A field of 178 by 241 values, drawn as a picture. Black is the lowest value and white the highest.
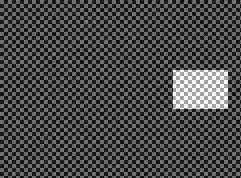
Ninth with the highest average: middle right. Average level on the scale: 30%. Odd patch: higher, in the middle right.
